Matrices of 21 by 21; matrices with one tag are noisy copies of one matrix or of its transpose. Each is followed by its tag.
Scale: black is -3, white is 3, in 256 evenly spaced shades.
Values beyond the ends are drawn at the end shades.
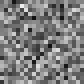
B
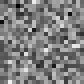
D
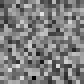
D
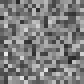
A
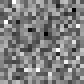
B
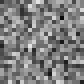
D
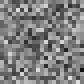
B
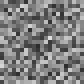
B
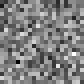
D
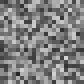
D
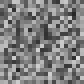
B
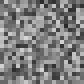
A
